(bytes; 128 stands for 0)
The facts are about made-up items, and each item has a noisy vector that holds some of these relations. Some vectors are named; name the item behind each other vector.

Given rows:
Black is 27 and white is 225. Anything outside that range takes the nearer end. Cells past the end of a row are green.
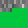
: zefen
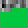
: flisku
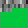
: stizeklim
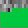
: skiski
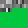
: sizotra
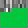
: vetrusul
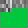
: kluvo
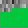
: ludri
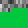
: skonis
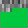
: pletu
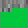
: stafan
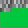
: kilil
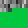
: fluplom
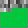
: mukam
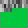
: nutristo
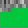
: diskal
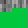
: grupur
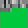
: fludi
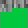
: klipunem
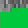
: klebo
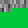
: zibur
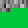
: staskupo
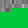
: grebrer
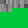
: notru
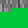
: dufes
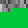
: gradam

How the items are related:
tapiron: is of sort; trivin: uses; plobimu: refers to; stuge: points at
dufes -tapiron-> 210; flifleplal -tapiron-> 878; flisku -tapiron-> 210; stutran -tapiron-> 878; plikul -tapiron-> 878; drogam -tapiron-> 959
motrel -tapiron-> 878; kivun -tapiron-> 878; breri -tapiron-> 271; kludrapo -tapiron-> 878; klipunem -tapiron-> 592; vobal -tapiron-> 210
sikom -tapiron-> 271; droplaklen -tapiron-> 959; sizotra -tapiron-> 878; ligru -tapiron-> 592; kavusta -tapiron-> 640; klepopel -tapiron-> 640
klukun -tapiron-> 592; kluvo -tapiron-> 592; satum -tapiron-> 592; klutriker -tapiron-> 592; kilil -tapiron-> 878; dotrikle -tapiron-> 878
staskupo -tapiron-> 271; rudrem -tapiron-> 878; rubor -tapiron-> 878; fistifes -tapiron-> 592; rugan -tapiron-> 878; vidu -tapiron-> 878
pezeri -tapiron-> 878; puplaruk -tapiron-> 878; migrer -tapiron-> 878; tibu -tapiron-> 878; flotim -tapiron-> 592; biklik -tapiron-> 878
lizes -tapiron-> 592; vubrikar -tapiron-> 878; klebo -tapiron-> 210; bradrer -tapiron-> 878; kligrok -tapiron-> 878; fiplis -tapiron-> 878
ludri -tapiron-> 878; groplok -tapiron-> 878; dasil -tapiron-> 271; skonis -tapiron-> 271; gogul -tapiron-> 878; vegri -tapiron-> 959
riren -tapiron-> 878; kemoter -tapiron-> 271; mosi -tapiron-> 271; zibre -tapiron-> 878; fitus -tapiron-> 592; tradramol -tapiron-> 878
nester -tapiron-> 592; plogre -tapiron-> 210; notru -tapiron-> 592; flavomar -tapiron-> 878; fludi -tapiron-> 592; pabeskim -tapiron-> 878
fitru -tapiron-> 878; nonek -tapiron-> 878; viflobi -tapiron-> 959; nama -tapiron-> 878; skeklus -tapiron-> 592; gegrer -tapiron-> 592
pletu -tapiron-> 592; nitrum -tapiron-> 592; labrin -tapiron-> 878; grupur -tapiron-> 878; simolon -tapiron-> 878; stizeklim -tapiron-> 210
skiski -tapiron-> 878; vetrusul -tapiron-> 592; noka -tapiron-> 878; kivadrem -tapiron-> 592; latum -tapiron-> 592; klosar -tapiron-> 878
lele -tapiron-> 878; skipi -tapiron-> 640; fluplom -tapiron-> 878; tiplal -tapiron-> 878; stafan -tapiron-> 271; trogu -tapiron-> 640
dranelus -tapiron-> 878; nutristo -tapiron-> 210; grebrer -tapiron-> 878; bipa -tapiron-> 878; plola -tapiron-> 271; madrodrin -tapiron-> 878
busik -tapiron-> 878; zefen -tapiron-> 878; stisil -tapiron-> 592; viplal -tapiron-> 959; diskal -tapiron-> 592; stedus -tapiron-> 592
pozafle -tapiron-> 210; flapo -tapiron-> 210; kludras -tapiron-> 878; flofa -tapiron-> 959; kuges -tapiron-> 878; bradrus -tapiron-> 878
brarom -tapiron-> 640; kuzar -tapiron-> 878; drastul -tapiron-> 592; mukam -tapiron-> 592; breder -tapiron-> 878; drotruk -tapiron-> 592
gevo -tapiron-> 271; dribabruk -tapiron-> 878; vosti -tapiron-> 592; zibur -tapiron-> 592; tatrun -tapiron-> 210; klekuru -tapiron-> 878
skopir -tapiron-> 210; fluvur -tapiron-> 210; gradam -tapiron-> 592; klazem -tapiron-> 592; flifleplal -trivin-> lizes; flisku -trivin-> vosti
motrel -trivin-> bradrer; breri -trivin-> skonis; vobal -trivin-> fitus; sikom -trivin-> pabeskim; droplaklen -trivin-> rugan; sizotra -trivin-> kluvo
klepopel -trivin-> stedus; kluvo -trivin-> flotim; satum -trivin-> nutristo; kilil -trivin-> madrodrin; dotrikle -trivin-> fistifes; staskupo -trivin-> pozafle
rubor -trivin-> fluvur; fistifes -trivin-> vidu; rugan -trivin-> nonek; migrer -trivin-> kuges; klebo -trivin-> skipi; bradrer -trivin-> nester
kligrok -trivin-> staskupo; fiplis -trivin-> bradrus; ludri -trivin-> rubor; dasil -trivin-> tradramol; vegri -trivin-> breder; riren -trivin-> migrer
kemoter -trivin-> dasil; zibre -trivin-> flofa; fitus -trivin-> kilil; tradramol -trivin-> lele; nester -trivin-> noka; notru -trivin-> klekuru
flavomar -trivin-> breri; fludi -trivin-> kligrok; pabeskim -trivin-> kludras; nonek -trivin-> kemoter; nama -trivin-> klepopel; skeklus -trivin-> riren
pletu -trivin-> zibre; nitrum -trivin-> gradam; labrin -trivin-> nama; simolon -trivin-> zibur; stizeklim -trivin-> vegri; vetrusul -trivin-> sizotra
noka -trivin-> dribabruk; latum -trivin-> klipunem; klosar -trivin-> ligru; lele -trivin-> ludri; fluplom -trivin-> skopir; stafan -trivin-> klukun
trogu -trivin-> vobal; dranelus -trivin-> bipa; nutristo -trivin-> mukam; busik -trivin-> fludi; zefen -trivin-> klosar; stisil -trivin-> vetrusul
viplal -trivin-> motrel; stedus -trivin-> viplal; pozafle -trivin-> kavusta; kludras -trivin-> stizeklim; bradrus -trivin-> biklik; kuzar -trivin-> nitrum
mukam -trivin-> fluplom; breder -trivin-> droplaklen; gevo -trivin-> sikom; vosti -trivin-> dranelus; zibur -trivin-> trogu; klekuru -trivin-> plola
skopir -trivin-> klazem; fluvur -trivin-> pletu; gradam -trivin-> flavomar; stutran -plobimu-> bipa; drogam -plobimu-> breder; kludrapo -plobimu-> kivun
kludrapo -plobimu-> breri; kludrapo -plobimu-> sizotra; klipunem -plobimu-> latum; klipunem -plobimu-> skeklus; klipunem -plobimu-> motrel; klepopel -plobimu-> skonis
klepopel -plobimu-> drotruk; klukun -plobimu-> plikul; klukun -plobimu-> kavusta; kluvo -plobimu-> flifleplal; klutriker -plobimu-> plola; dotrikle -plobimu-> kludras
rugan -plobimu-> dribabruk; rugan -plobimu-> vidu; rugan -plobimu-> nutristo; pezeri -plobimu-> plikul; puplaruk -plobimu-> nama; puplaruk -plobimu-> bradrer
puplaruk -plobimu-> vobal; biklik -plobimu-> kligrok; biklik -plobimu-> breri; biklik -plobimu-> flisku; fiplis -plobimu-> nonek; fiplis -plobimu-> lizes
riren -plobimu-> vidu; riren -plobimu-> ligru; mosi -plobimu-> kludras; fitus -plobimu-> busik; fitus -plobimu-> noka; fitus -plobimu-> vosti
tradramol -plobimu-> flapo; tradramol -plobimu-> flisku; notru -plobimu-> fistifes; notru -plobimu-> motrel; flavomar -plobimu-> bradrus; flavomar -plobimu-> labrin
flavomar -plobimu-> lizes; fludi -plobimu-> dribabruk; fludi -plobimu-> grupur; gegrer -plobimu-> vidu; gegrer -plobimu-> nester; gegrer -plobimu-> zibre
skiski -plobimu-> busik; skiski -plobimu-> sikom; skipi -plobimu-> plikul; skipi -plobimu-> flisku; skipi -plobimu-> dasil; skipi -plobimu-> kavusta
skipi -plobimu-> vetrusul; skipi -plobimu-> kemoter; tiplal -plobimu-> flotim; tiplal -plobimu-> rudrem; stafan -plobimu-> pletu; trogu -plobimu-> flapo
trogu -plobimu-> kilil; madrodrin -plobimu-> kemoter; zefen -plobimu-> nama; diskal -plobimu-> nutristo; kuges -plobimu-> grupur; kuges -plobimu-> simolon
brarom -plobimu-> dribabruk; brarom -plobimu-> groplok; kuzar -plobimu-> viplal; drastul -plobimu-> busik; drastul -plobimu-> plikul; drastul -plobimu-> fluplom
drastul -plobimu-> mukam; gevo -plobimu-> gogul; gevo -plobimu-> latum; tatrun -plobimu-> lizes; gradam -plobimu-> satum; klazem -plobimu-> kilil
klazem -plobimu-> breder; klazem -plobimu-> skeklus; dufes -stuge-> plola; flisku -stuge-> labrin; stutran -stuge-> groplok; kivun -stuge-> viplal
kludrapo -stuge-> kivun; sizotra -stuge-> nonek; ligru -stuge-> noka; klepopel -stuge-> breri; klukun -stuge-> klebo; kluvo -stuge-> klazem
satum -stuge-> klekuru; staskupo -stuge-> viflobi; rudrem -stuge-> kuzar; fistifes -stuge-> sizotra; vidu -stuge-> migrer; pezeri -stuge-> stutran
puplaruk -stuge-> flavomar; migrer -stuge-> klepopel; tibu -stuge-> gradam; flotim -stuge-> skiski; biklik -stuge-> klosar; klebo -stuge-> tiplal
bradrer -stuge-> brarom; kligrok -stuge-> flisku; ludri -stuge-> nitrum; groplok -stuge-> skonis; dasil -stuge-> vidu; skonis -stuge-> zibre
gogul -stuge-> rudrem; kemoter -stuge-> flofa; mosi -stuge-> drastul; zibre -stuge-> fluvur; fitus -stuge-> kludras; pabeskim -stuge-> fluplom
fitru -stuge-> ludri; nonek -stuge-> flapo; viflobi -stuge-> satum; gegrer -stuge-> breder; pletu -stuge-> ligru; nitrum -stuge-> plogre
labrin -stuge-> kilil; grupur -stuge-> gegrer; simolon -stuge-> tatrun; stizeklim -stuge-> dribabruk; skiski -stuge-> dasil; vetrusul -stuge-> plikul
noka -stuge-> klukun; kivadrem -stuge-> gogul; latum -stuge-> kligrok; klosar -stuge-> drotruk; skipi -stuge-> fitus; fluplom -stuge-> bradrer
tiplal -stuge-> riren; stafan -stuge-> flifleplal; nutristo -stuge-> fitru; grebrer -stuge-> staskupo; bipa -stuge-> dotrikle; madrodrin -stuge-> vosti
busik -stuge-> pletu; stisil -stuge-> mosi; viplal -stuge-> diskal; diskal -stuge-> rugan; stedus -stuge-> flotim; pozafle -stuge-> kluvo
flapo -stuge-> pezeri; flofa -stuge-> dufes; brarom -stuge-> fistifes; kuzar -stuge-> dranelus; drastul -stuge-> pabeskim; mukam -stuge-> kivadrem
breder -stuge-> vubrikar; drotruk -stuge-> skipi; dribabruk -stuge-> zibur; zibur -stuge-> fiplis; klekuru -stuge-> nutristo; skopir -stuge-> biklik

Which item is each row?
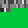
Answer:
fitus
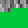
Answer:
vidu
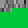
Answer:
trogu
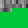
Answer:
brarom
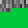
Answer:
skipi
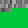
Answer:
simolon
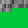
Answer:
flapo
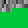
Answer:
vosti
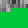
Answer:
fluvur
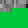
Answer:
fistifes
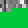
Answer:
rugan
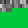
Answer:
nester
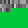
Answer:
stedus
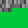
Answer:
biklik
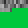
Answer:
ligru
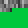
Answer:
skopir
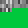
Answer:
flotim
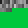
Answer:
viplal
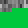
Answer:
dribabruk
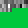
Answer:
riren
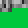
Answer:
kligrok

